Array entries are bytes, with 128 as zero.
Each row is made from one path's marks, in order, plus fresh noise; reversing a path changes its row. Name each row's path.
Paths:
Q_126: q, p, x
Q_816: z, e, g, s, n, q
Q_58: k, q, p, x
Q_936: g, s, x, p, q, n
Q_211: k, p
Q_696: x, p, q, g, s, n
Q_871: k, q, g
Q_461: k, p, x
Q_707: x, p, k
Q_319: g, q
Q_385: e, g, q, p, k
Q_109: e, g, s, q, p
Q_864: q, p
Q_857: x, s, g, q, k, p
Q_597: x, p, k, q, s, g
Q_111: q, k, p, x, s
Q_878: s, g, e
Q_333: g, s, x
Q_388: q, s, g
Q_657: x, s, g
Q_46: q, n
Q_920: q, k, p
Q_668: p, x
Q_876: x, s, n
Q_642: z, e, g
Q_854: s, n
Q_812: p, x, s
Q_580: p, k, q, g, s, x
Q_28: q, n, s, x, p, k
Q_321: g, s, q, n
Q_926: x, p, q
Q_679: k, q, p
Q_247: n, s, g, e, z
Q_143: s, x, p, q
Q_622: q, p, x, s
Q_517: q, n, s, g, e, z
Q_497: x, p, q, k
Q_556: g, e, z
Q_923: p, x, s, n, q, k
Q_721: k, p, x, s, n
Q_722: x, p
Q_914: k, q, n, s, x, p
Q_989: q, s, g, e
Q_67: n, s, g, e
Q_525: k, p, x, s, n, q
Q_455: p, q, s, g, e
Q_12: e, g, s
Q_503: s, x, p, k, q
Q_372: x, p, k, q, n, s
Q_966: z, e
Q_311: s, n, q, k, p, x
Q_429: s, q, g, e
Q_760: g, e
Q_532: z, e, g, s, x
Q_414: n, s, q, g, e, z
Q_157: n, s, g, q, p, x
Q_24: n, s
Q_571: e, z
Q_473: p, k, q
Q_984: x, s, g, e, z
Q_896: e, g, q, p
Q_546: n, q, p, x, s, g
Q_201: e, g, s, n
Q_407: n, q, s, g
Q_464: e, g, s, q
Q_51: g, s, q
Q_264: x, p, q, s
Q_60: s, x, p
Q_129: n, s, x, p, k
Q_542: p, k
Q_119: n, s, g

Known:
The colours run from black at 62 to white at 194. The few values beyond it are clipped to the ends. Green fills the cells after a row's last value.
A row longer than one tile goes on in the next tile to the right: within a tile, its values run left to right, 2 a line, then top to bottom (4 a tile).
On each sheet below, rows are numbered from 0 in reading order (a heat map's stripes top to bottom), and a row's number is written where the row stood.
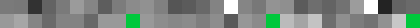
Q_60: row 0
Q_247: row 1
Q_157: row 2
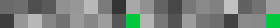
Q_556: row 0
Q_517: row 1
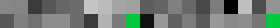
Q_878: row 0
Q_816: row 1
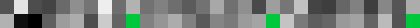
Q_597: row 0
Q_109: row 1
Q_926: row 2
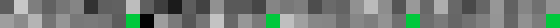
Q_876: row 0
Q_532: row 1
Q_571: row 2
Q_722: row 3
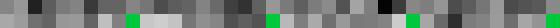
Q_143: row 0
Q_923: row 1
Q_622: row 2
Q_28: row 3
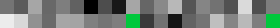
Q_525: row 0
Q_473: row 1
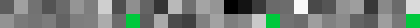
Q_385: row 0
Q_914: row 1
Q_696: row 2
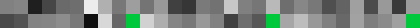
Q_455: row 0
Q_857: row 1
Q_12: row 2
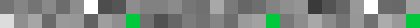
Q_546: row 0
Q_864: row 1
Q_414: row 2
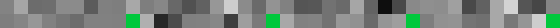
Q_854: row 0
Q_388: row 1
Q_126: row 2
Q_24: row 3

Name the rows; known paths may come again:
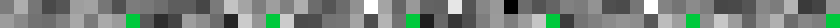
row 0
Q_129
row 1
Q_989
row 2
Q_407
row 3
Q_679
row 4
Q_67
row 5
Q_668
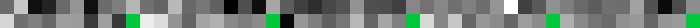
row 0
Q_497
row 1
Q_525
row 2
Q_532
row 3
Q_546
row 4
Q_126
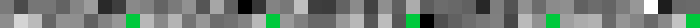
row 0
Q_812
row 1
Q_622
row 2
Q_926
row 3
Q_966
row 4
Q_157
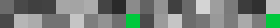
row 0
Q_333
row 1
Q_936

